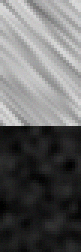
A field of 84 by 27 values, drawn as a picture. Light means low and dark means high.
The table splits into 2 rows of 1 panel. Panel 1,1: low, slanting down to the right. Panel 2,1: very high, blotchy, faint in contrast.
